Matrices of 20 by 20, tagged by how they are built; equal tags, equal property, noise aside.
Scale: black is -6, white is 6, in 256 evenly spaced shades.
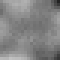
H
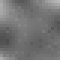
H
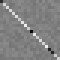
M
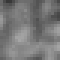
H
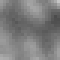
H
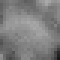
H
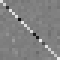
M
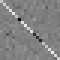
M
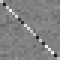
M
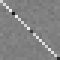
M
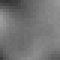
H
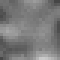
H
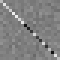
M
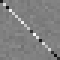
M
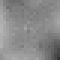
H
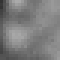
H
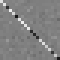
M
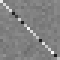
M
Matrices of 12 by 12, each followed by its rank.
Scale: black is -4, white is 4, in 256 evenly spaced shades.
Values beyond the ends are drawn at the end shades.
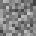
full rank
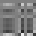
one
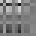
one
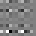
one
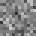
full rank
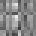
two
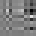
one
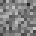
full rank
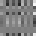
one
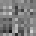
two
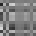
one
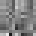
two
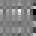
one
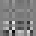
one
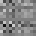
two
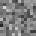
full rank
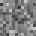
full rank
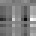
one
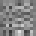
two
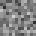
full rank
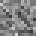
full rank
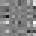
two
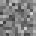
full rank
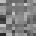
two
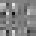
two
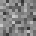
full rank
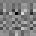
two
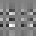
one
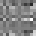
two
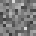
full rank
